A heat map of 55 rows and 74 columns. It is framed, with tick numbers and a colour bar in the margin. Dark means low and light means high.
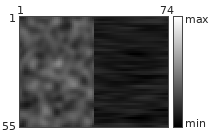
The table splits into one row of 2 panels. Panel 1,1: low, blotchy. Panel 1,2: very low, streaked across, faint in contrast.
